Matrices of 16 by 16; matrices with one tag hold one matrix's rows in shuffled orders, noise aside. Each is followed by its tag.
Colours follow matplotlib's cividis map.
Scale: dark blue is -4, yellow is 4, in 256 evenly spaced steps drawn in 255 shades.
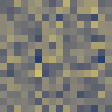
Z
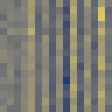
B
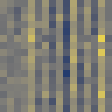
B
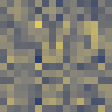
Z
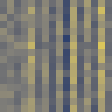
B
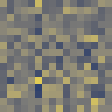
Z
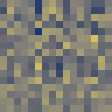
Z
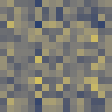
Z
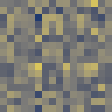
Z
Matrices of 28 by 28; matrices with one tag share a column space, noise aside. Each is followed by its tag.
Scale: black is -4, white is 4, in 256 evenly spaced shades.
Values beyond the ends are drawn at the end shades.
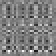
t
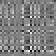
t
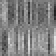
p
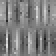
p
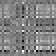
t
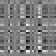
t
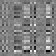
t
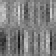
p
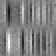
p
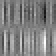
p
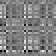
t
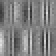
p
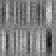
p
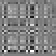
t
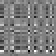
t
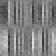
p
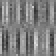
p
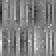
p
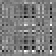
t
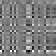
t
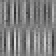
p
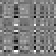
t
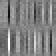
p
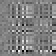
t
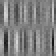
p
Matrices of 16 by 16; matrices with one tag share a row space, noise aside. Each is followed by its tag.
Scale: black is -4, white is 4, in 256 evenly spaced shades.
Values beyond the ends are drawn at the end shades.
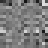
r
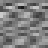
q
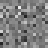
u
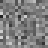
u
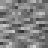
q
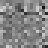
r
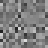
u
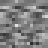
q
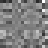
r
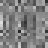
u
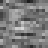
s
